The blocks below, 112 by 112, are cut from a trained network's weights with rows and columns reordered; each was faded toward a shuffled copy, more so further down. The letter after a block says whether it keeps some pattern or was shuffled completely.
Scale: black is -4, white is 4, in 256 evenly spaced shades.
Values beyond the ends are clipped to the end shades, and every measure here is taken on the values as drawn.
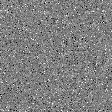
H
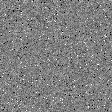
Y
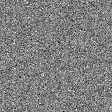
H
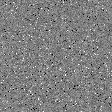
H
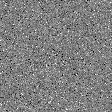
Y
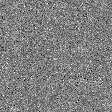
H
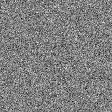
H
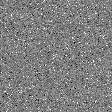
Y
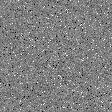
Y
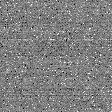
H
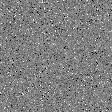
Y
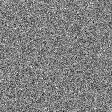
Y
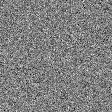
Y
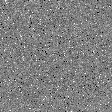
Y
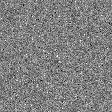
H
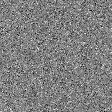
H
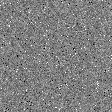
Y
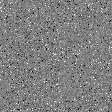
H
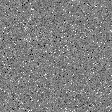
Y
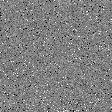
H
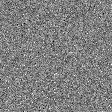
Y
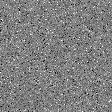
Y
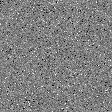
Y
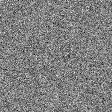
Y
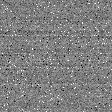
H
